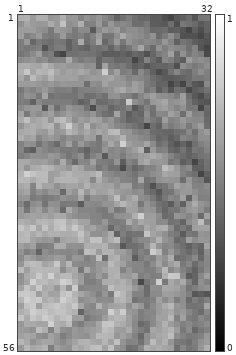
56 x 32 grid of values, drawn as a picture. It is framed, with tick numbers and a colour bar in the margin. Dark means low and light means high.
No single row or column stands out from its neighbours. The field climbs toward the bottom left. Rings spread out from the bottom left. The ninth with the highest average is the bottom left.
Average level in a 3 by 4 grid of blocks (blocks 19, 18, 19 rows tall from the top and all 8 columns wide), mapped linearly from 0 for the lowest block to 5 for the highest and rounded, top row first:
3210
4321
5432
